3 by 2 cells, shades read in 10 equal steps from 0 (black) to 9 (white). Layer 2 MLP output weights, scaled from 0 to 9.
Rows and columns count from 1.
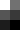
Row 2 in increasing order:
2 3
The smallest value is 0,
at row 3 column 2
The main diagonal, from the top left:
9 2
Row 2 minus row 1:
-6 -2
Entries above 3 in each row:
2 0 0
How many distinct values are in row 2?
2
